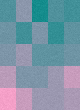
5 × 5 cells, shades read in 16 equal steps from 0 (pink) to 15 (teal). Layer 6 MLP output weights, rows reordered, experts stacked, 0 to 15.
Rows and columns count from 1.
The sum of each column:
32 36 47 46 39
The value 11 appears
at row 1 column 1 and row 1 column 4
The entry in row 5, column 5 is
5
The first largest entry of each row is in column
3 4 3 2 3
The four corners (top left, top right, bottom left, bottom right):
11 12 0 5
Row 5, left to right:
0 3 6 6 5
